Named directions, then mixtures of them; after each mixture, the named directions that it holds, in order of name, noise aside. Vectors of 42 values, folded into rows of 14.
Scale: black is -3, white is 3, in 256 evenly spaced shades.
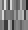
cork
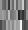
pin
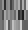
cork, pin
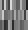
cork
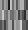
cork, pin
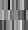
cork, pin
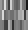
cork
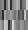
cork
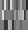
cork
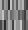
cork, pin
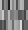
cork, pin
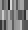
cork, pin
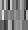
cork, pin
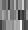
pin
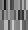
cork, pin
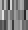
cork, pin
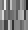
cork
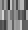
cork, pin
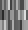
cork, pin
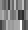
pin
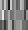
cork, pin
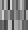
cork, pin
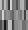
cork, pin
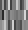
cork, pin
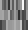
pin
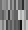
pin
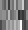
pin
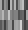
cork, pin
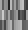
cork, pin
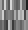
cork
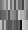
pin
